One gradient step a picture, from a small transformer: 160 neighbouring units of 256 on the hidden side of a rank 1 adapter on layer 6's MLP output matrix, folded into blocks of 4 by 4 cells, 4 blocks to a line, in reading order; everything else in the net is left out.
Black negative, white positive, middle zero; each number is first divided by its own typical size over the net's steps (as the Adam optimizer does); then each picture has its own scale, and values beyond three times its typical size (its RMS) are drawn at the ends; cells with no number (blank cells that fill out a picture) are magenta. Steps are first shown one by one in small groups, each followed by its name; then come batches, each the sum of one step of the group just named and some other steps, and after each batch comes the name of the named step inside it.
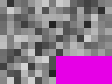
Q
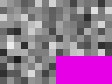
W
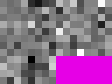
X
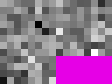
W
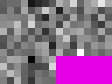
X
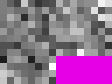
X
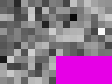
Q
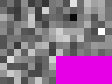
X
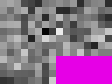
X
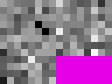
W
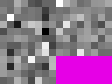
X
